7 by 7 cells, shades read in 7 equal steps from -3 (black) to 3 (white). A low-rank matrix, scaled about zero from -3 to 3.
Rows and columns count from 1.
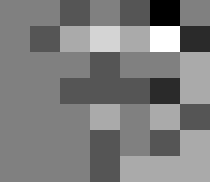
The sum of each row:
-5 4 0 -4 1 -1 2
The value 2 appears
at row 2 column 4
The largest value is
3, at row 2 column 6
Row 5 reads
0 0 0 1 0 1 -1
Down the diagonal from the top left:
0 -1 0 -1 0 -1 1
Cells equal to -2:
2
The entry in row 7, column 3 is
0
